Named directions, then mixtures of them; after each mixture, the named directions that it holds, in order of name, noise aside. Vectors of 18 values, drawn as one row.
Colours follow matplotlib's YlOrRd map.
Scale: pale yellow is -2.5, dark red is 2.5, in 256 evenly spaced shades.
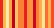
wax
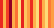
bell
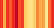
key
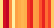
key, wax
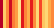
bell, wax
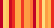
bell, wax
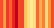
key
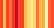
key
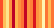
wax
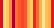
key, wax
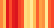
key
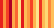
bell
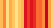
key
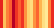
key, wax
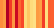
key, wax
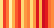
bell, wax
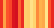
key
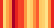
key, wax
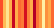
wax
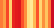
bell, key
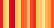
bell, wax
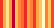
wax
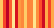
wax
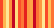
wax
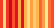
bell, key
